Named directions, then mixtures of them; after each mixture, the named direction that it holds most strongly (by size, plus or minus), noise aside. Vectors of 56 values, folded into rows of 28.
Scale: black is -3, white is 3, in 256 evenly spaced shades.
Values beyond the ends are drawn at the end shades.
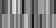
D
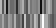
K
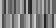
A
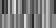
D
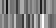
K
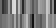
D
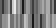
D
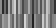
D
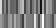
K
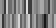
A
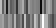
K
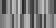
D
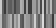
A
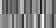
K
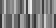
A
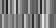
K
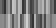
D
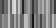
D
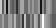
K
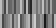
A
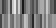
D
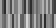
A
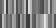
A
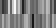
D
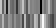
K
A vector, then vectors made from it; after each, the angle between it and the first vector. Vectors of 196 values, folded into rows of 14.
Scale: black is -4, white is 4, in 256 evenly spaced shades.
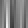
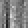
nearly opposite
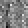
partly opposed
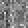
partly opposed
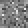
orthogonal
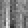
nearly parallel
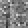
partly opposed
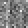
partly aligned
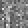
partly aligned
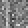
partly aligned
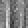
nearly parallel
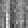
nearly parallel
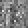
partly aligned
